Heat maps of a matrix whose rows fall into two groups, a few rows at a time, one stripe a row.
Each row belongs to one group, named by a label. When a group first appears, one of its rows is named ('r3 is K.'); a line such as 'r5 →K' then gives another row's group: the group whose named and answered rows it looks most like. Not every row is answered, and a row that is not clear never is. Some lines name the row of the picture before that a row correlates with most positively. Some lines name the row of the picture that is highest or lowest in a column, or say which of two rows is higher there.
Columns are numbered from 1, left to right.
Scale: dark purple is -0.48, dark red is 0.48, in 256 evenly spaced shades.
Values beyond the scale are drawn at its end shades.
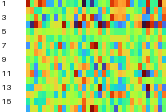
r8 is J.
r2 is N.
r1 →J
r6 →J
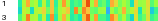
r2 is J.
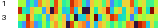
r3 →J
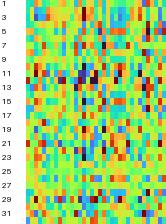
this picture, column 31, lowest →5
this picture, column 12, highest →29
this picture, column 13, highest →31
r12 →J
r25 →J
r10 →J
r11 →J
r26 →N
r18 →J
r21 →J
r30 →J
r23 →J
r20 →N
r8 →N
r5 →N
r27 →J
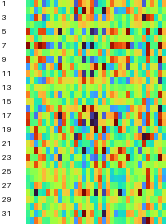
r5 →J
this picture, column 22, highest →7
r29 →J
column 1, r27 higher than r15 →No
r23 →J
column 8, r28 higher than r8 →Yes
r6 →N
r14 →J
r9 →J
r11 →J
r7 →J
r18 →J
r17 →J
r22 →J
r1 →N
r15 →N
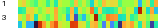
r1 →N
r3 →J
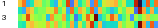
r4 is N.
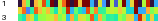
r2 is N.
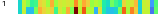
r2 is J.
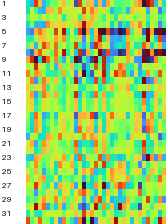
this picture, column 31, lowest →9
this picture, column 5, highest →9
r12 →N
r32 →J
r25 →N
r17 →N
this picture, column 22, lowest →5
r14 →N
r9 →N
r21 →N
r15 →N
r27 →J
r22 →N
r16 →N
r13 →J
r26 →J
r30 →J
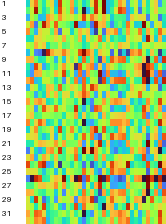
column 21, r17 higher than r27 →No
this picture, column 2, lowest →26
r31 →J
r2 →J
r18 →J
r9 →N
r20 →N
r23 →N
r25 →N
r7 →J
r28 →N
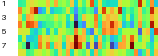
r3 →J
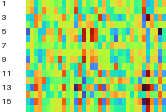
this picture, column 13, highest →2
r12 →J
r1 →N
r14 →J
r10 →J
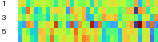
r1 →N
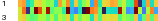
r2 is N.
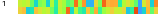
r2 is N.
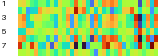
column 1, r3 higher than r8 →Yes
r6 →N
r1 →N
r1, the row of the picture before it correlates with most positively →1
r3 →N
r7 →J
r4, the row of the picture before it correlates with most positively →2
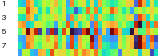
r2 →J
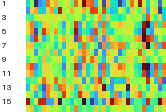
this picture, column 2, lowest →6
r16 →N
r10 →N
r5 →N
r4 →N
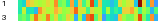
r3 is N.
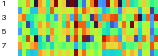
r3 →N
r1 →J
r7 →J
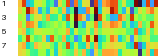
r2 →J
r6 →J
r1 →N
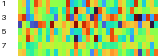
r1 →N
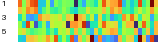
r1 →J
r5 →N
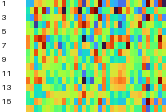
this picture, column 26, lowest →14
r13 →N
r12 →J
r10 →N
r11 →J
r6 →J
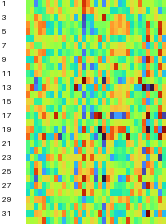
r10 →J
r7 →N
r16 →J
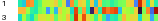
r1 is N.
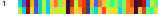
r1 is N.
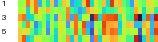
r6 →N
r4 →N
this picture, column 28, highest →4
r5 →N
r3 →N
